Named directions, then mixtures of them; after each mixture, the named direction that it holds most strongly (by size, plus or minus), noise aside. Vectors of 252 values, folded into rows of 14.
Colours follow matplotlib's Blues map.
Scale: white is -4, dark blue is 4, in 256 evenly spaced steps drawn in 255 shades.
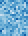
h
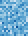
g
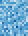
g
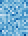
h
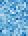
h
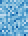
g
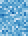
h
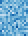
g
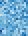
h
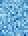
g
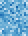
h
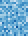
g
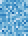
g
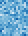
h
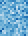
h
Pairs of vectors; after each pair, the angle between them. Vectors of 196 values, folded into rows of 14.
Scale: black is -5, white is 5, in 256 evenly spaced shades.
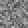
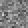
partly opposed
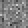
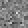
partly aligned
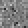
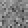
partly aligned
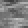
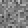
orthogonal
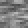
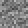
partly aligned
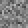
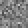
nearly opposite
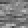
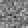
partly aligned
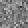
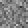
nearly parallel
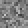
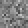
nearly opposite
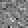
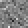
nearly opposite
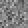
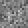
partly opposed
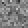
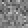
nearly opposite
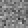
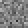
orthogonal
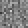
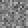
partly aligned
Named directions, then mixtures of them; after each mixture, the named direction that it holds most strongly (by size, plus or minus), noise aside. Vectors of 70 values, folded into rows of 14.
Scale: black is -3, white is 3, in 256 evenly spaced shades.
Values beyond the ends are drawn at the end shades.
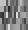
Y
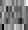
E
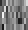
E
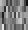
E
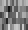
Y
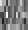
Y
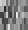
Y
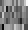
E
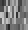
Y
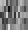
Y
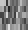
Y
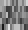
E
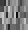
Y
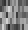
Y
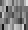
E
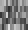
Y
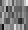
E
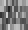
Y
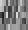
Y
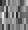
Y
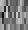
Y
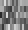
Y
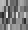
Y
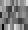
E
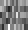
Y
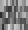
Y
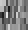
Y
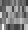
E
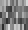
E
